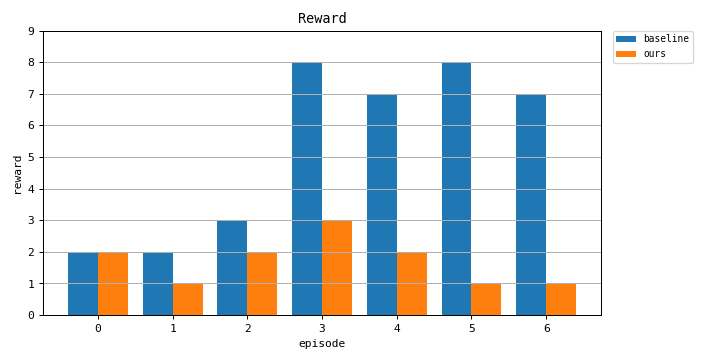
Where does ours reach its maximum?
3
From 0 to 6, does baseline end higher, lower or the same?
higher
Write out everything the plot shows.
Title: Reward
x-axis: episode, ticks 0 1 2 3 4 5 6
y-axis: reward, ticks 0 1 2 3 4 5 6 7 8 9
Legend: baseline, ours
Values:
baseline: 2 2 3 8 7 8 7
ours: 2 1 2 3 2 1 1
